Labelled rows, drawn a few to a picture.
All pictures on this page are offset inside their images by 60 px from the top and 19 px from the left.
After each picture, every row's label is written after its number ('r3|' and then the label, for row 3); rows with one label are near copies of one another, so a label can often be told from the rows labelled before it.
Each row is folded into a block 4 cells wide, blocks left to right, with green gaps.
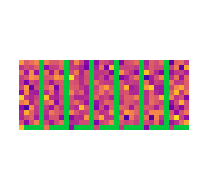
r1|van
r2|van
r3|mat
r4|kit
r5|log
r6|log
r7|kit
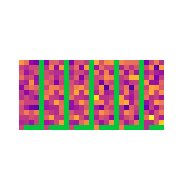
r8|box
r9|kit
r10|kit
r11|van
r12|van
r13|kit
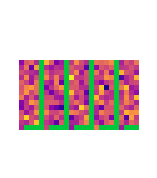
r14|kit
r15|box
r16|mat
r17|van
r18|log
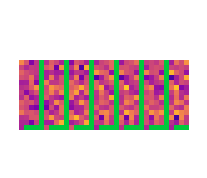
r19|box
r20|kit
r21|kit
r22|log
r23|log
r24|log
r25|log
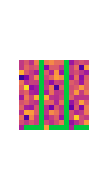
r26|log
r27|van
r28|kit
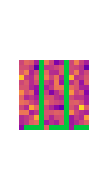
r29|mat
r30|box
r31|mat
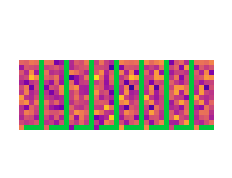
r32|van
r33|box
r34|log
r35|mat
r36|van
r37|van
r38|kit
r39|van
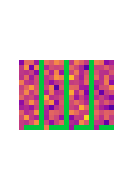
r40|kit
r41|van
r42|mat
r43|box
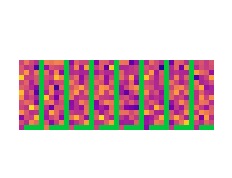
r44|mat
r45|van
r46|kit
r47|kit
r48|box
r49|mat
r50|kit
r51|log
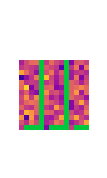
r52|log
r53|mat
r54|kit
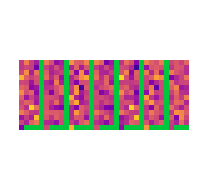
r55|mat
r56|box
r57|van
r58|box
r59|mat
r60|van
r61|log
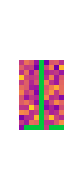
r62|mat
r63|kit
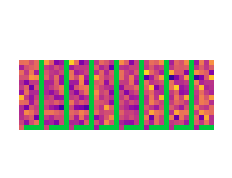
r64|van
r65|box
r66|box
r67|mat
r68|box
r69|log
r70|log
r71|log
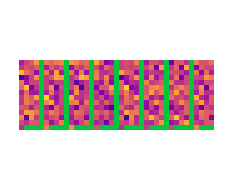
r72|log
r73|van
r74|van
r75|box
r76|log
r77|kit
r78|kit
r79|van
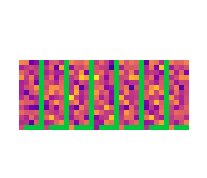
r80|box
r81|kit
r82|van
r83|mat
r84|van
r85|kit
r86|van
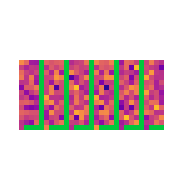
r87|box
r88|van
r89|log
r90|van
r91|kit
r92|mat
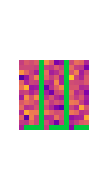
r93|log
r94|box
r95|mat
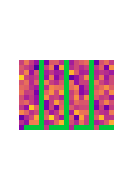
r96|mat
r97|kit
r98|log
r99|kit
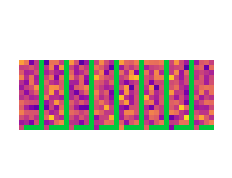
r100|box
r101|kit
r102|box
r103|mat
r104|van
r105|van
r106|mat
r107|kit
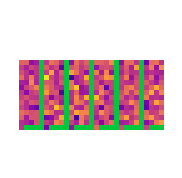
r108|box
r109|mat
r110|log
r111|van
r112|kit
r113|kit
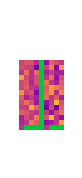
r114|mat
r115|kit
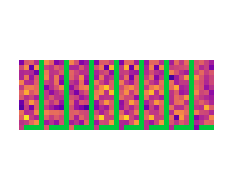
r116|kit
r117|box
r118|box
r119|kit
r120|kit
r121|kit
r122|log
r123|mat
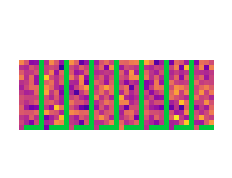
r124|box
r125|mat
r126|box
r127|kit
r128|van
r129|box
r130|kit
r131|kit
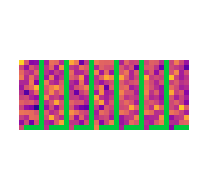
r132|box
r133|kit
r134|box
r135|van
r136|mat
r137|mat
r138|mat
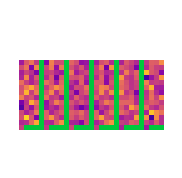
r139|kit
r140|kit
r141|box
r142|kit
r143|mat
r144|log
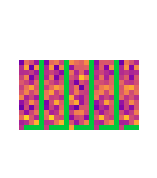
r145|kit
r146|kit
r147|van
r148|kit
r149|kit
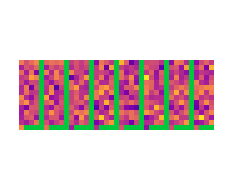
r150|van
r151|van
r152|log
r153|kit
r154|box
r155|mat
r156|kit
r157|kit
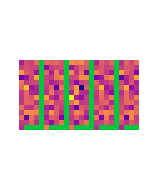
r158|log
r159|van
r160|van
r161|log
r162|log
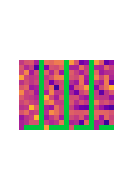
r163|mat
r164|van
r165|box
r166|box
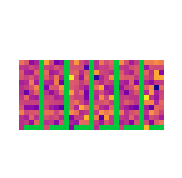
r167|box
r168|box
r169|mat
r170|log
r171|box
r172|van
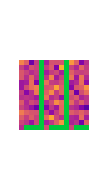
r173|box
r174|kit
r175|box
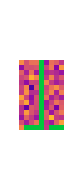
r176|van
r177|kit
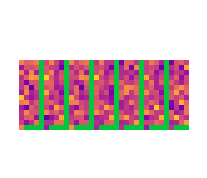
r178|van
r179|mat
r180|van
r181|mat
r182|kit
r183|mat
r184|kit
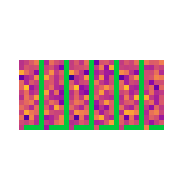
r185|log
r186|mat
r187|log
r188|kit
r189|log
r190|van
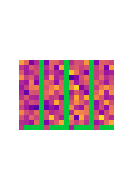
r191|box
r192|kit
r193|log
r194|kit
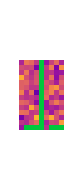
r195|mat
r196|kit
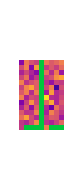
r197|kit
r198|van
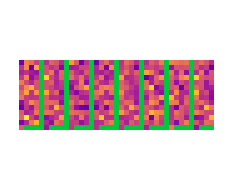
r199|kit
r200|mat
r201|box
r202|kit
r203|mat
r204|log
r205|van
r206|mat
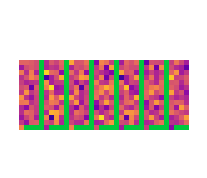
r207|van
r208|log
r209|van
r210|kit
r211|log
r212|kit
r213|mat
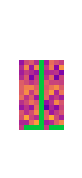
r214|kit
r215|kit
